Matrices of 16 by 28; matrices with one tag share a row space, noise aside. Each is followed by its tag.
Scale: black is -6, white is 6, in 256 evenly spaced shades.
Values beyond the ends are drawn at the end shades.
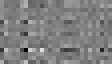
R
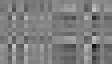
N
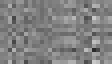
N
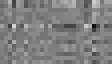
N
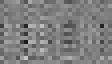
R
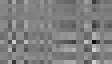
N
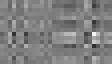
N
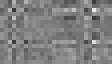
N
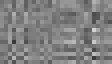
N
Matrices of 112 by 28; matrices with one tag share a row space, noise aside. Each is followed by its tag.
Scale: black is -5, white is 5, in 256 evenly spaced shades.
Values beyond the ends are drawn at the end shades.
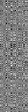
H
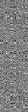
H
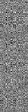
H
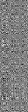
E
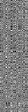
H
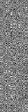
H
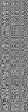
E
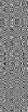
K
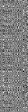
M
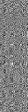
K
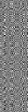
K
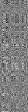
E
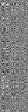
E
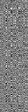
H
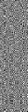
K
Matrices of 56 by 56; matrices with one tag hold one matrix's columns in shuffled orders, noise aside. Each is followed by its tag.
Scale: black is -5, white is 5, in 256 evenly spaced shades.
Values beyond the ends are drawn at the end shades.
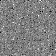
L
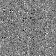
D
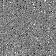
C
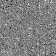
C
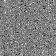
C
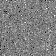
L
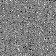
L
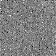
L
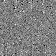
C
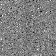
L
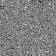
C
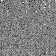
C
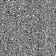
L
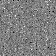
L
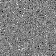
L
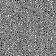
L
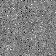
L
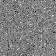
L
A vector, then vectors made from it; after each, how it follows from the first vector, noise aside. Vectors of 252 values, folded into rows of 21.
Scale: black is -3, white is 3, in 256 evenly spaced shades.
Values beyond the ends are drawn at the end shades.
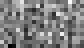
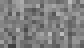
shrunk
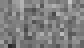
shrunk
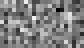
wrapped around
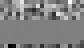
partly zeroed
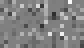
partly zeroed
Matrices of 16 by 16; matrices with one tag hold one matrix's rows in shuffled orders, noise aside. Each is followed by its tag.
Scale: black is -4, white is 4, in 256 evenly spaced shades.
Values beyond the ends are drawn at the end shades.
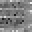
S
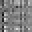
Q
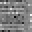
S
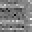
S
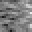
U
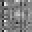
Q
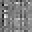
Q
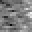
U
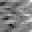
U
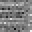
S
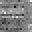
S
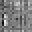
Q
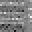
S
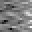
U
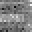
S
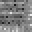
S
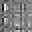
Q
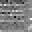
S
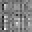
Q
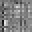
Q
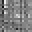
Q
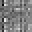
Q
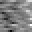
U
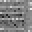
S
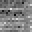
S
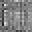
Q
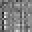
Q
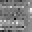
S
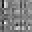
Q
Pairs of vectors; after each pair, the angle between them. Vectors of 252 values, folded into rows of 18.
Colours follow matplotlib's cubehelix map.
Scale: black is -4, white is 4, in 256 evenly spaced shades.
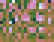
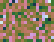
partly opposed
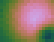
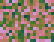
orthogonal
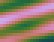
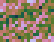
partly opposed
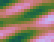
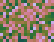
orthogonal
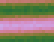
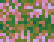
partly opposed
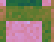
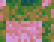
nearly parallel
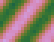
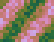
nearly opposite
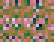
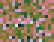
partly aligned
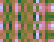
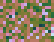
orthogonal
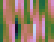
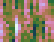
nearly opposite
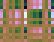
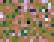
orthogonal
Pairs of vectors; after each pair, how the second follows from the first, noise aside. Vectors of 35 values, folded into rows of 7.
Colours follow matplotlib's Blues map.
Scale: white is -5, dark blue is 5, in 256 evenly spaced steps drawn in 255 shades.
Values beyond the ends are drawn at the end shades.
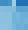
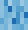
shuffled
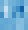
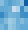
shuffled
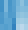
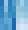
scaled up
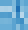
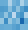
shuffled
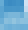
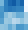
scaled up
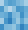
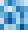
scaled up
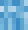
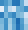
scaled up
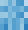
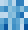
scaled up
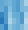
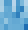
shuffled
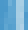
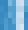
scaled up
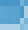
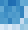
scaled up
